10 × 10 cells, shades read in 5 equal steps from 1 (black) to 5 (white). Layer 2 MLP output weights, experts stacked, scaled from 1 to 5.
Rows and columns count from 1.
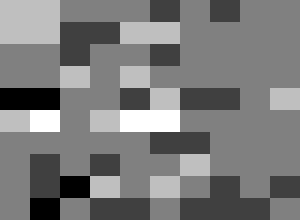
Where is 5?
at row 6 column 2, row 6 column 5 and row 6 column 6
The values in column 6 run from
2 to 5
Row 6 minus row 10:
1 4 0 2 3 2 1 1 1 0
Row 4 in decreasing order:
4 4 3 3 3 3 3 3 3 3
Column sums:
31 28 27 29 32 32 28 26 29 30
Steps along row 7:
same same same same down same up same same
